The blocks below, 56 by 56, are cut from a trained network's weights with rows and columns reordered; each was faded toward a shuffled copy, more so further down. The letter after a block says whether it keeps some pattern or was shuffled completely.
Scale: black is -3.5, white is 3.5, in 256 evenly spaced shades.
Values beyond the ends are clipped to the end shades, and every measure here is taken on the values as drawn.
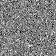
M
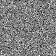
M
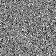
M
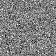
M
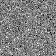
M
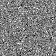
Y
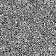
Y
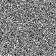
M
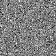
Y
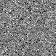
M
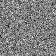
M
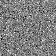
M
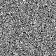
M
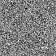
M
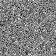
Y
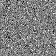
Y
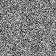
Y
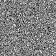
Y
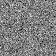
M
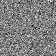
M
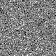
M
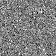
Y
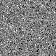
M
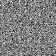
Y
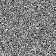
Y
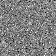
M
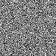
Y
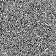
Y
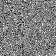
M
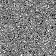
M
